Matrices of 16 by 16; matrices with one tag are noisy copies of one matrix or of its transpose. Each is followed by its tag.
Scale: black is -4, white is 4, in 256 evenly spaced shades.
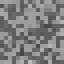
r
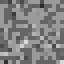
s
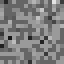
s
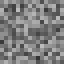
r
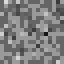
s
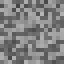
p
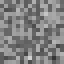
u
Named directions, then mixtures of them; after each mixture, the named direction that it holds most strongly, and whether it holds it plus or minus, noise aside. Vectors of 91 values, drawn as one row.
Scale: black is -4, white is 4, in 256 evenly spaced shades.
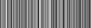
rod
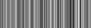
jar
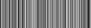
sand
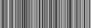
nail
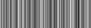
jar, minus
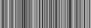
nail, plus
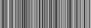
nail, plus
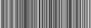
nail, plus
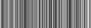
nail, plus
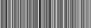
rod, minus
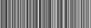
rod, minus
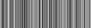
nail, plus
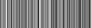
rod, plus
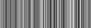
jar, minus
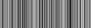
nail, plus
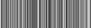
sand, minus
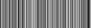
sand, plus
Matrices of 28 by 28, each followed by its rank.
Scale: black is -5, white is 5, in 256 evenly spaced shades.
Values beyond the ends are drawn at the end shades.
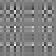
one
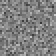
full rank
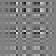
one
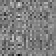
five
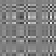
one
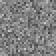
full rank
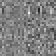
five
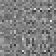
five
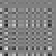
one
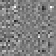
five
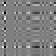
one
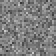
full rank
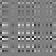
one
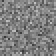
full rank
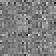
five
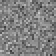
full rank
